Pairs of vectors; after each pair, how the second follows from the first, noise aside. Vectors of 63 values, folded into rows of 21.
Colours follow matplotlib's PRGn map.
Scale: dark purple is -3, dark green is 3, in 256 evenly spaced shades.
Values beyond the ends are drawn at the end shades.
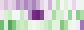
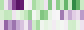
wrapped around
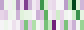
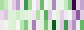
sign-scrambled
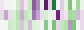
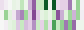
sign-scrambled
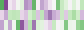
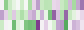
wrapped around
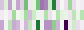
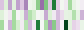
sign-scrambled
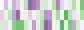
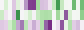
sign-scrambled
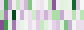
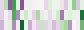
wrapped around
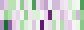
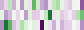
sign-scrambled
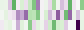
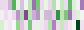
sign-scrambled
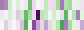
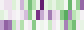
wrapped around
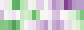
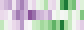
wrapped around
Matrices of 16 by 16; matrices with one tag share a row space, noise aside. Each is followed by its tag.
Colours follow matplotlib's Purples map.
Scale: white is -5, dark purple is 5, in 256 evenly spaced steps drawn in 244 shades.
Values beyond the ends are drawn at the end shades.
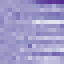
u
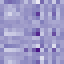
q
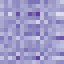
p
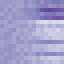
u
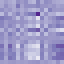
p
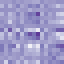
p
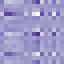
q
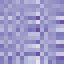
p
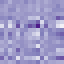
p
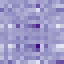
p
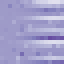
u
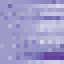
u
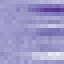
u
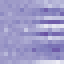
u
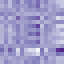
p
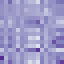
p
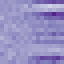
u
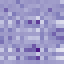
p
